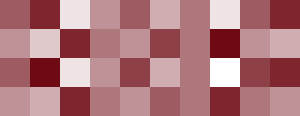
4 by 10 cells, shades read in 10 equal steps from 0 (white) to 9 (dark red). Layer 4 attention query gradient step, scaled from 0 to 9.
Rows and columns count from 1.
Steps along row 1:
up down up up down up down up up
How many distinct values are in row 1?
6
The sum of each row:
48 51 50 52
